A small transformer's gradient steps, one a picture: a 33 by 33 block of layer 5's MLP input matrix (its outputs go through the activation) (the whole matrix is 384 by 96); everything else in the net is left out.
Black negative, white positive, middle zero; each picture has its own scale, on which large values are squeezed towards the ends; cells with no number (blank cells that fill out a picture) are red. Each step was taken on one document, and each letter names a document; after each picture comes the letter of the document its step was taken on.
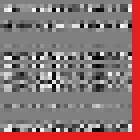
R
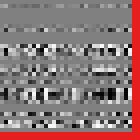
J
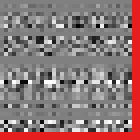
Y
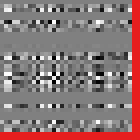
R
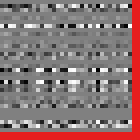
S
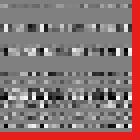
J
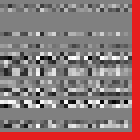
S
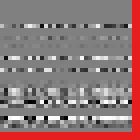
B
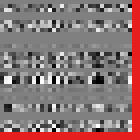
R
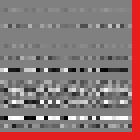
B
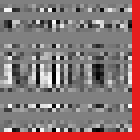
R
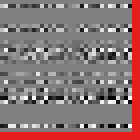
J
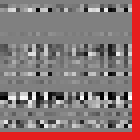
J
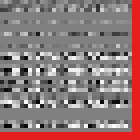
S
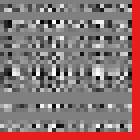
R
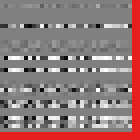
B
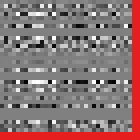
Y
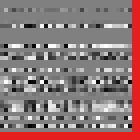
B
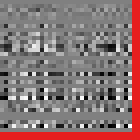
J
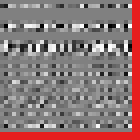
J
